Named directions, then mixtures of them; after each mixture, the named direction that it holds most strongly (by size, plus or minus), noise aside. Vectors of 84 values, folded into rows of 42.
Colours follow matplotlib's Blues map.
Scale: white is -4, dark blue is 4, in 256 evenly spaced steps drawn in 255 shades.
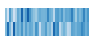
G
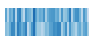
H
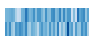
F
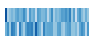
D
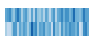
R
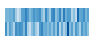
F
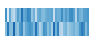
G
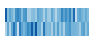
D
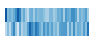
F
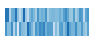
H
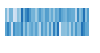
G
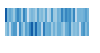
D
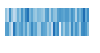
G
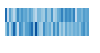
D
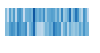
H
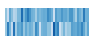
G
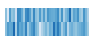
H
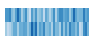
R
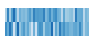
R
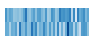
F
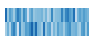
D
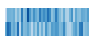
R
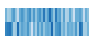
R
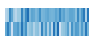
G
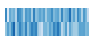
H
